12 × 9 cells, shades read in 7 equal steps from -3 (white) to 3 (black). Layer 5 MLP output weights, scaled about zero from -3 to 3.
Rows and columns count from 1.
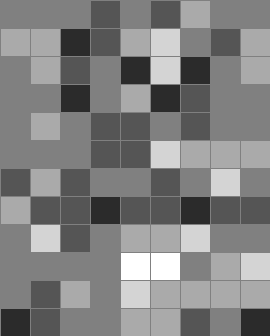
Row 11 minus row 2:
1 2 -3 -1 -1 1 -1 -2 0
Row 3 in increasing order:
-2 -1 -1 0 0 0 1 2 2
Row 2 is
-1 -1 2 1 -1 -2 0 1 -1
